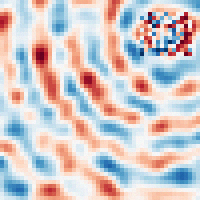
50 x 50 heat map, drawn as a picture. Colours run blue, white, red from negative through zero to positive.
Rings: centred on the top right. Slope: none. Histogram: bell-shaped. Mirror symmetry: none. Odd rows or columns: none. Odd patch: rougher, in the top right.
